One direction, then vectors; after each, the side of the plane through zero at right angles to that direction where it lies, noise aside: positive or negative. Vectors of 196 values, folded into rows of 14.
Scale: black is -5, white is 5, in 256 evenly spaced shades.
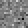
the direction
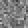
negative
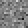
positive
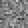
positive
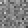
positive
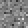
negative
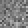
negative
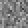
negative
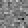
positive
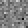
positive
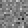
positive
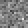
negative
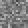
negative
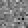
positive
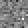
negative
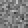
positive
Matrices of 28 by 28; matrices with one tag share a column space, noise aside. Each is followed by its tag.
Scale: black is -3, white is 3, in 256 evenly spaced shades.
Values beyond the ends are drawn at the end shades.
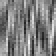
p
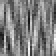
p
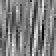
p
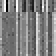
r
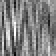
p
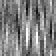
p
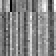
r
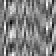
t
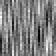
p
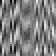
t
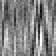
p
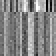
r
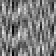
t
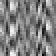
t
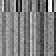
r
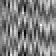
t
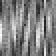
p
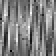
p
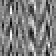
t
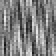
p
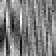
p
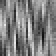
p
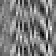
t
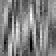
p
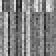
r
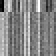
r
